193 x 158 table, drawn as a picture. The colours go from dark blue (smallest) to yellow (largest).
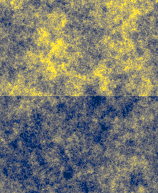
The texture is blotchy. The bottom left is the ninth with the lowest average. The top part is higher, up to a seam about 50% of the way down.
